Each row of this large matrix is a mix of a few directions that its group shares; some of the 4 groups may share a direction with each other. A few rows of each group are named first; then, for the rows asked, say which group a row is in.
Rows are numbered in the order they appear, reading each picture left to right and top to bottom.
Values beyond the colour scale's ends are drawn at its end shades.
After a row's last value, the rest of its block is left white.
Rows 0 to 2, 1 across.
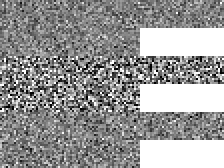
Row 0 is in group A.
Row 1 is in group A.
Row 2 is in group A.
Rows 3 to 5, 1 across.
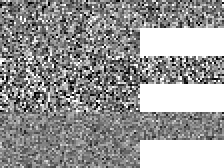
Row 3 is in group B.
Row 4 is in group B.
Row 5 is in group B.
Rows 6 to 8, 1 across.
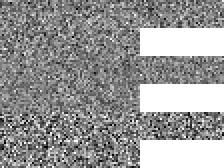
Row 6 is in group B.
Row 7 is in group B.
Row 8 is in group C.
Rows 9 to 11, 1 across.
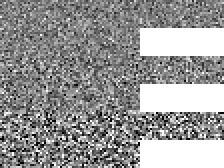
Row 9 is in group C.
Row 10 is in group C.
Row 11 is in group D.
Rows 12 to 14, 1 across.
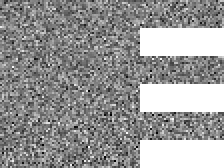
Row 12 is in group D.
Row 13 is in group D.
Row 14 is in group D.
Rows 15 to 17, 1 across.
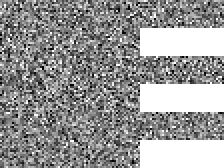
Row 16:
D
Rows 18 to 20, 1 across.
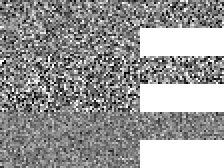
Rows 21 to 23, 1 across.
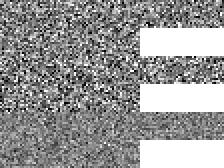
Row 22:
A
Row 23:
D
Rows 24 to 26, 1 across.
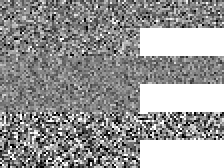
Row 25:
D
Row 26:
A
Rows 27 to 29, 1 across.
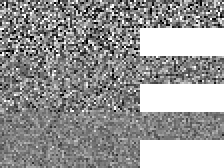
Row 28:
D
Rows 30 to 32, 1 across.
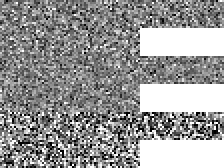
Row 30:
D
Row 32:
C
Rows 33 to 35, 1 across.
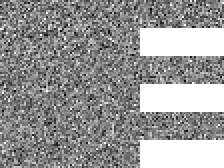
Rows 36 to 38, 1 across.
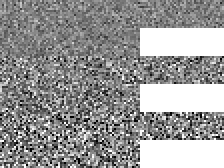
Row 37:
A
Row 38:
C
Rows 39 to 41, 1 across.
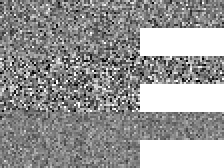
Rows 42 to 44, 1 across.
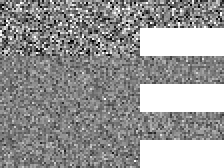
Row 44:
C
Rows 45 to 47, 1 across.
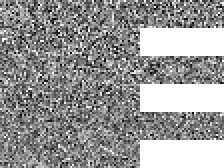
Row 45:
D
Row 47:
A
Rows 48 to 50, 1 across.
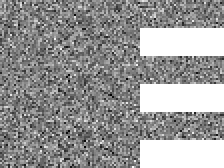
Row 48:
A
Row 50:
A
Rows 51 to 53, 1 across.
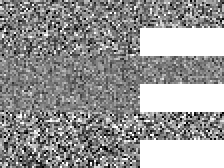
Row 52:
B
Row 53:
A
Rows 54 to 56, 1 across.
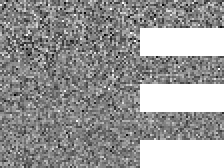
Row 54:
B
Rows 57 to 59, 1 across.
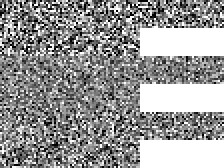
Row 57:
A
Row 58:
C
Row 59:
D
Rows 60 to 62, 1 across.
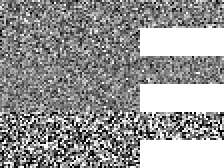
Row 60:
B
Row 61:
B
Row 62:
C
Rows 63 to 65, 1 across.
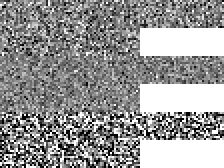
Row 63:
B
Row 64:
D
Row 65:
C
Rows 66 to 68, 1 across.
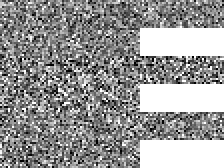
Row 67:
A
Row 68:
A
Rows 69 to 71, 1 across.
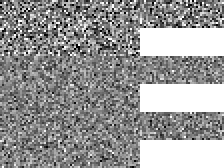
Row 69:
C
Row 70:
D
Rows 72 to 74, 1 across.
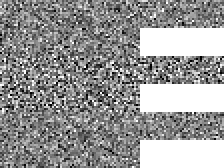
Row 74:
A
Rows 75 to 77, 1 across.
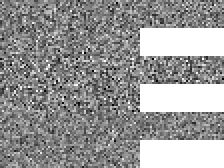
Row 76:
C
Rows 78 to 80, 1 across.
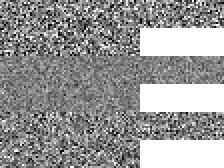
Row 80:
D
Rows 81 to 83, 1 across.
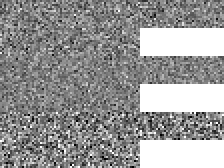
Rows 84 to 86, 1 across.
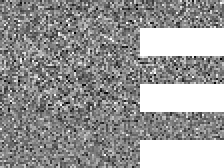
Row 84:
A
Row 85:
A
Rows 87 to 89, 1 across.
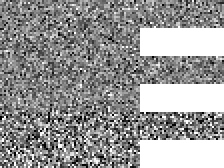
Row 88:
B
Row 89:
B
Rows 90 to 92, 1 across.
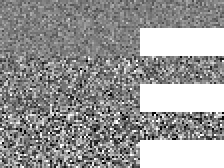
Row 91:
B
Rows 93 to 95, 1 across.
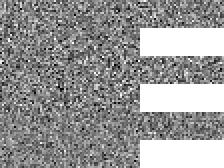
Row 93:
A
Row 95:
C
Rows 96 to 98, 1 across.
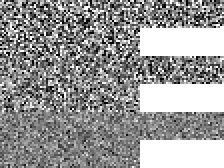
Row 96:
C
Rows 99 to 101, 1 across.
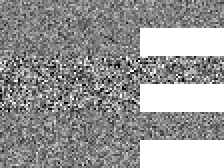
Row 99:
A
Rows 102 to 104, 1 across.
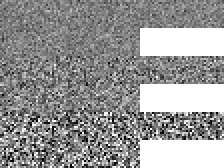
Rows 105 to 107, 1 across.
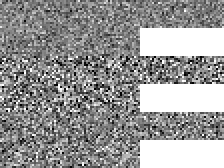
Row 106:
B
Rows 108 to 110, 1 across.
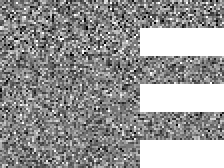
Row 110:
A
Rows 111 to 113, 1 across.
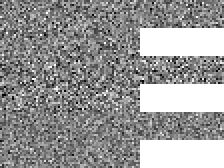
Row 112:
D
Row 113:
A
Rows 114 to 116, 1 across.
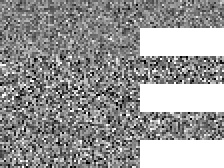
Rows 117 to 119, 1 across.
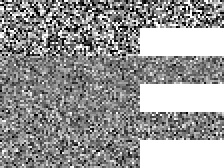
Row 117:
C
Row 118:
B
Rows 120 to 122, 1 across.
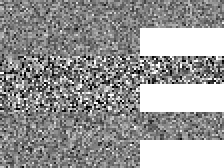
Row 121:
B
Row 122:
B
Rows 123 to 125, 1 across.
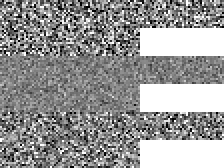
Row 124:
C
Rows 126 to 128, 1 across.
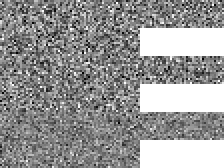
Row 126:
D
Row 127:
C
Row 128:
A
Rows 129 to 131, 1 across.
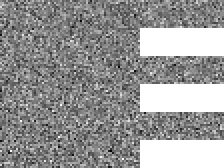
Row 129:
B
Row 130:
A
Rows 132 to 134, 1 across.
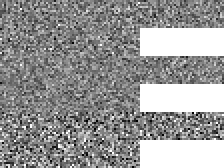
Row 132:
A
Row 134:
C
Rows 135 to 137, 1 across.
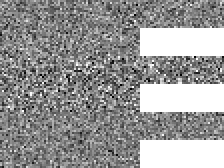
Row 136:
B
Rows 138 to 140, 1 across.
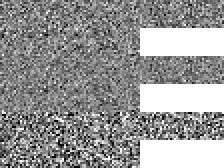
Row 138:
C
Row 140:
B
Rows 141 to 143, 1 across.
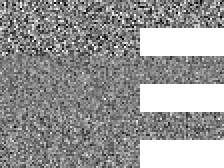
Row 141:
A
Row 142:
C
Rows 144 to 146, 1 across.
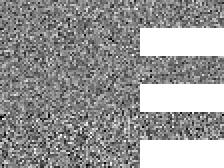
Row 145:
D
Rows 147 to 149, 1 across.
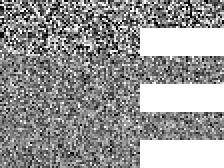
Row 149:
B
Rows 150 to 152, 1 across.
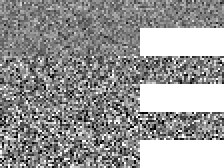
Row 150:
A
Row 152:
A
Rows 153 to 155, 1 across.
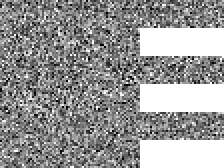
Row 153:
B
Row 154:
A
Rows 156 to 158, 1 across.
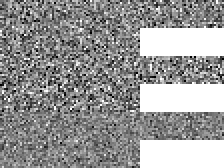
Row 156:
B
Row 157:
C
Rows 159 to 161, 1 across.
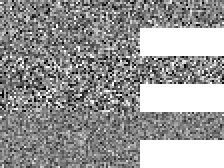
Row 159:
C
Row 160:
D
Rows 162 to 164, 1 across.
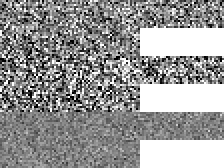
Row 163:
B
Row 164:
A
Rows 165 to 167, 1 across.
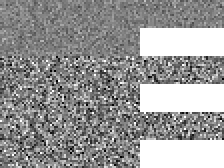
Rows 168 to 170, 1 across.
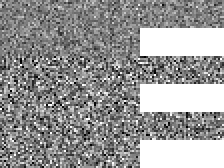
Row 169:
A
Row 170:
C
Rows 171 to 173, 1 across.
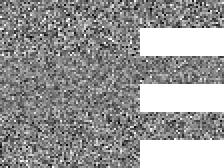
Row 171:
C
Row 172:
D
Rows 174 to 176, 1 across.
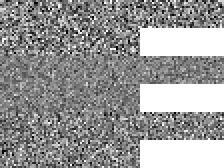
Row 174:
D
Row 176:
D
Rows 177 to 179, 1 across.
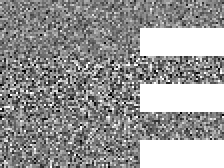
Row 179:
B
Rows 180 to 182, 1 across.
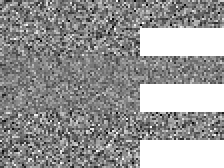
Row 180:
D
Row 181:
D
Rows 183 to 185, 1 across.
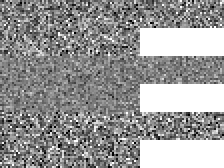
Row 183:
A
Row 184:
B
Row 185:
C
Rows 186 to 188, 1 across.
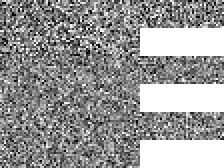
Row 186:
B
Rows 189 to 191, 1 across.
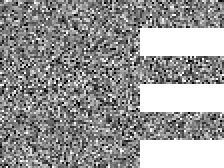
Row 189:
D
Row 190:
C
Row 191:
A
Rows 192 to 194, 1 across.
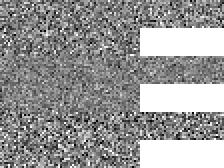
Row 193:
A
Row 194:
A
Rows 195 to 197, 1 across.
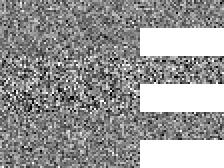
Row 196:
B
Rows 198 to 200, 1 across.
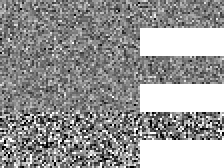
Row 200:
C
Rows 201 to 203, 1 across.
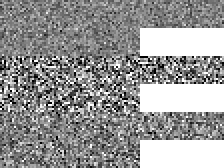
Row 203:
C
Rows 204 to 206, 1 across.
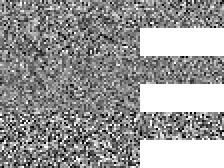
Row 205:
D
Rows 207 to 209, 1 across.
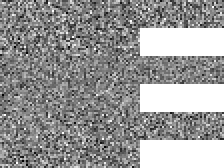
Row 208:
D
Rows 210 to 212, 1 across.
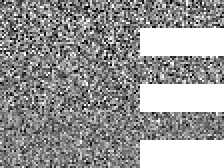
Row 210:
C
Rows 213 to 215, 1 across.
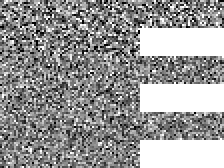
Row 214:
D
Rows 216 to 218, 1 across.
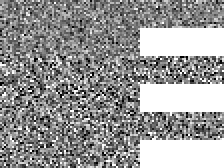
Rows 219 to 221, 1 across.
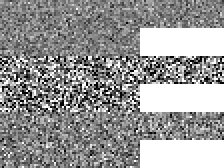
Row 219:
B
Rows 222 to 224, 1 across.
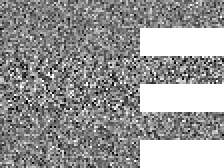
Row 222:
A
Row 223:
D
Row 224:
C
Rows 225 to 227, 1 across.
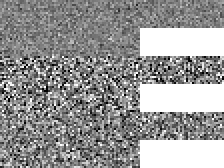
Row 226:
C
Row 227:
B
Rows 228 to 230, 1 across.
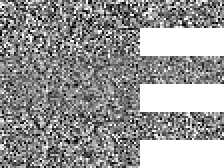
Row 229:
C
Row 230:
C
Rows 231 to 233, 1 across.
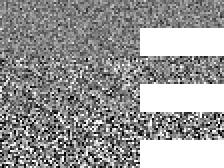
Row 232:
B
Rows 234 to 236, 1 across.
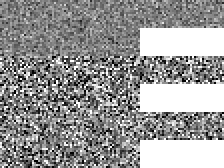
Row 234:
B
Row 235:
C
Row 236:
B
